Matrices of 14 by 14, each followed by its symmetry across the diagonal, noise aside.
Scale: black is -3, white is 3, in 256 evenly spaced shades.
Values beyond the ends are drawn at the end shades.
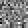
neither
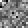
symmetric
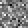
neither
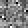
antisymmetric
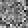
antisymmetric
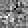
antisymmetric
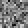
neither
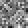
symmetric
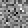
neither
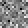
symmetric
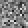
antisymmetric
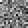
neither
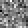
antisymmetric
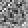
symmetric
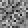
symmetric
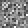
symmetric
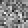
neither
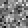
antisymmetric
